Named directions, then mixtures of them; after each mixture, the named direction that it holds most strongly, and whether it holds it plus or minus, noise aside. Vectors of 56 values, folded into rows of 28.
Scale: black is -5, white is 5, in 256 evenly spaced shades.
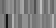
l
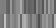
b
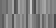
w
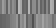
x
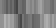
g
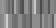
l, minus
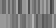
x, minus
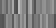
w, plus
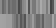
x, minus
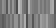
x, plus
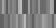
x, plus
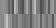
l, minus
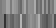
b, minus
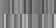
b, plus
